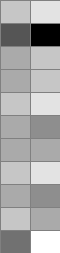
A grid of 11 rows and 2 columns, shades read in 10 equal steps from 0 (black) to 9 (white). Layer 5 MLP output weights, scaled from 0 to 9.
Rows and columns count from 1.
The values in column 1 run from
3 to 7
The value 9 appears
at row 11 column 2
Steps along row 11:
up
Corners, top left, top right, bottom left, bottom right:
7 8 4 9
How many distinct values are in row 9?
2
